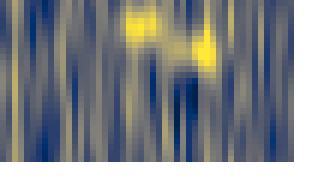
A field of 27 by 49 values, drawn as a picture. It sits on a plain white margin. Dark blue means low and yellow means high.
The grain runs up and down. The bottom right is the calmest part. There are two bumps.
